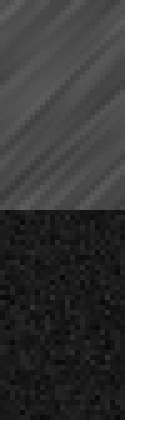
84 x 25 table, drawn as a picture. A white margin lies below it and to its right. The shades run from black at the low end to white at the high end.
The table splits into 2 rows of 1 panel. Panel 1,1: low, slanting up to the right, faint in contrast. Panel 2,1: very low, fine-grained, faint in contrast.
